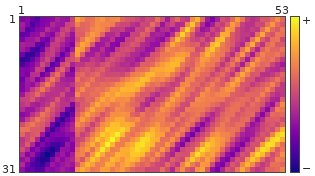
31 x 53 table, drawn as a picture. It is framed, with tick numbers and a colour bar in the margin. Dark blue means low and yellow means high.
Grain: diagonal, up to the right. Seam: vertical, 20% of the way across, the right part higher. Ninth with the highest average: bottom middle. Mirror symmetry: none.
